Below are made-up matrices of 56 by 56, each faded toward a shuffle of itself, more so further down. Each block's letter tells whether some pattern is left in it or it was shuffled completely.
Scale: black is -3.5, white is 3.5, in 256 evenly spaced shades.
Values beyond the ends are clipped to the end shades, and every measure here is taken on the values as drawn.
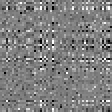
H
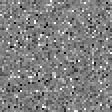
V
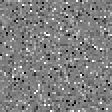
V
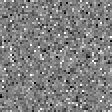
V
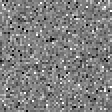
V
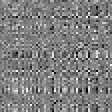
H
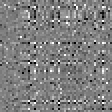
H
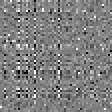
H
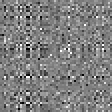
H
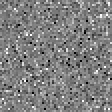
V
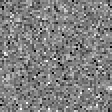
V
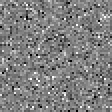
V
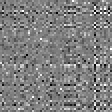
H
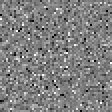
V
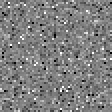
V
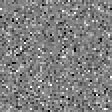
V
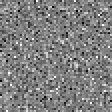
V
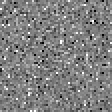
V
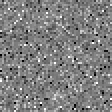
V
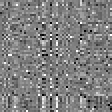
H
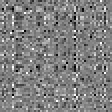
H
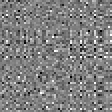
H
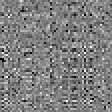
H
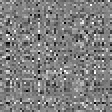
H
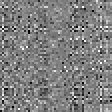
H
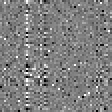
H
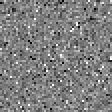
V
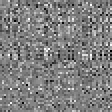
H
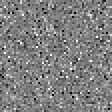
V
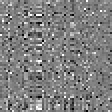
H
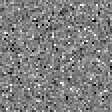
V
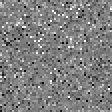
V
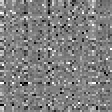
H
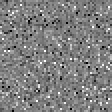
V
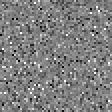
V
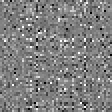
H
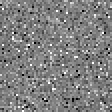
V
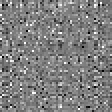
H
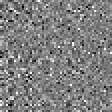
H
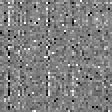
H
